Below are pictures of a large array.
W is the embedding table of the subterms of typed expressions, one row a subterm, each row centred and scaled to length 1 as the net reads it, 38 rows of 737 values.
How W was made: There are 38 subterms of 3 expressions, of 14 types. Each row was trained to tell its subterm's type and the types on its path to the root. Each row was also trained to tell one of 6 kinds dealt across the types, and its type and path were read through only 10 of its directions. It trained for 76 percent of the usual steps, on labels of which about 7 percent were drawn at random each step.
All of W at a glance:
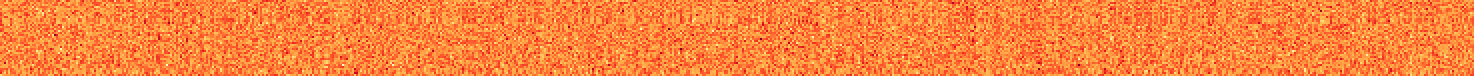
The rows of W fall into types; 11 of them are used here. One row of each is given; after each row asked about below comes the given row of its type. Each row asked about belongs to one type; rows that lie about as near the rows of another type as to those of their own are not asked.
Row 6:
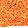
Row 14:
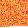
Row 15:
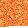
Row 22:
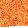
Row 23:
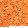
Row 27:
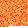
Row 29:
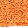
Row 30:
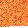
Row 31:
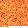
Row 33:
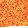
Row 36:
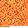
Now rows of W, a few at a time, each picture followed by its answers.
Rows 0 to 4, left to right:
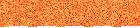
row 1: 15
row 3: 23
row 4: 30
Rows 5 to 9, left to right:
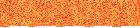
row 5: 36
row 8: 30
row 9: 33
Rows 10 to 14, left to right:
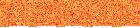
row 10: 33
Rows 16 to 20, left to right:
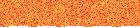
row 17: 29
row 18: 14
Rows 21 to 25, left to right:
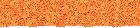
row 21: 29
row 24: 14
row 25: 30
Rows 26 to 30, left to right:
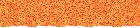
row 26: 14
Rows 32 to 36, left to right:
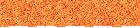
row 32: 33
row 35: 36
